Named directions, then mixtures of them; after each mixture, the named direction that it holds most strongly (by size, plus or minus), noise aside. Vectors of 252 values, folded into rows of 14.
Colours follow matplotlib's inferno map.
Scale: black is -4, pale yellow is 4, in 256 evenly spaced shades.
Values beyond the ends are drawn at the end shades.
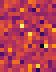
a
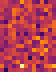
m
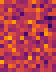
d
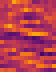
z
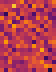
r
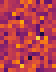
m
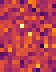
a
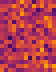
d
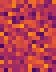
r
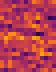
z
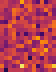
m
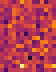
m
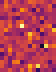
a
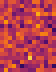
m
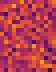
r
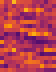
z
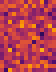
r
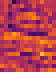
z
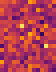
a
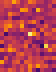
a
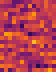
z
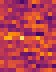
z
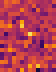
a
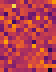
r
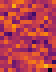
r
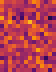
d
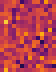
m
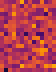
m
